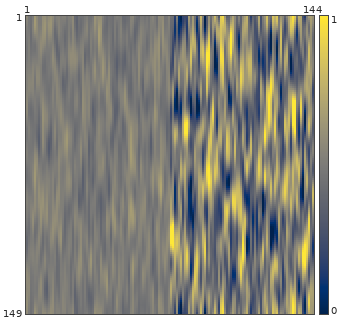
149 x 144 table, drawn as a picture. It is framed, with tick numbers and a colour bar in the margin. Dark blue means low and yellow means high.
On average the colour sits 50% of the way up the scale. The left part is calmer, up to a seam about 50% of the way across. Streaks run downward. The halves do not mirror each other.
